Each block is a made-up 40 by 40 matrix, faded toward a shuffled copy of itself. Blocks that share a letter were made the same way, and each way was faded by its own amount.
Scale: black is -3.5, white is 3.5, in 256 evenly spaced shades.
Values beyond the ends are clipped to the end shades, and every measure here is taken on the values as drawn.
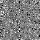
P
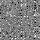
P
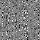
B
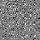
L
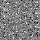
P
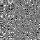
L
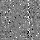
P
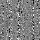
B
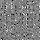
L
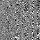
B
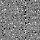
P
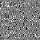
L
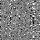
P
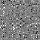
L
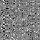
L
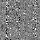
B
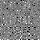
L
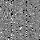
P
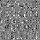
L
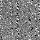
B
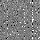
P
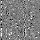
P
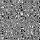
L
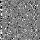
P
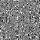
P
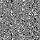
B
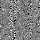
B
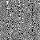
B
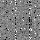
P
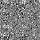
P
